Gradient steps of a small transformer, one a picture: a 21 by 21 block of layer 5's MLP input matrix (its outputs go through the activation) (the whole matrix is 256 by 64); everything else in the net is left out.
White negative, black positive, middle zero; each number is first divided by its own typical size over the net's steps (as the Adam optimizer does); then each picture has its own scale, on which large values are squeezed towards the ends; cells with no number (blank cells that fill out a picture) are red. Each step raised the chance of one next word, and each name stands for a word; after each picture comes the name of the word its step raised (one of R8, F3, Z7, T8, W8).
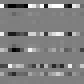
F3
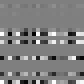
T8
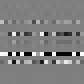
F3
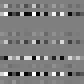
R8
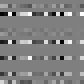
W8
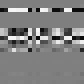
T8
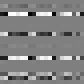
T8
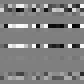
R8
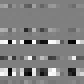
R8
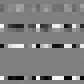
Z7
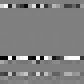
T8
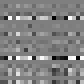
Z7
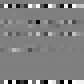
F3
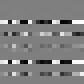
R8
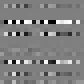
F3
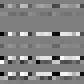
Z7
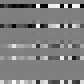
T8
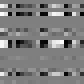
R8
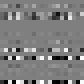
Z7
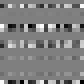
Z7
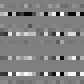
Z7
